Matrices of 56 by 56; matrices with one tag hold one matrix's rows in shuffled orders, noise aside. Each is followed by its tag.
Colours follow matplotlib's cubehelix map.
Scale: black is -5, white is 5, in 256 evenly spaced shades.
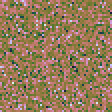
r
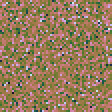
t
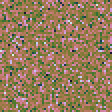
r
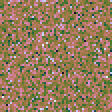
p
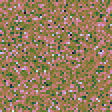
r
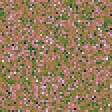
p
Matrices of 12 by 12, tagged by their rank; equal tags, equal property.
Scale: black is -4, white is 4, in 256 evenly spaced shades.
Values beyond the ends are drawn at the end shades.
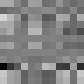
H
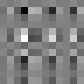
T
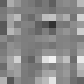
H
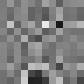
H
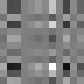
T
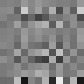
H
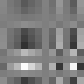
T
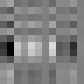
T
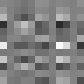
H
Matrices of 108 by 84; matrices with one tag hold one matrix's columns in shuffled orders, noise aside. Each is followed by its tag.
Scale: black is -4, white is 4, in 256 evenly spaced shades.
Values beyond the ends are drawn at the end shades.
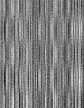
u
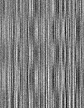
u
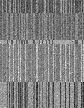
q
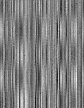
u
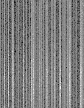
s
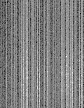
s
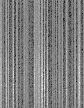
s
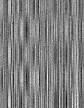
u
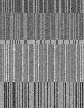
q
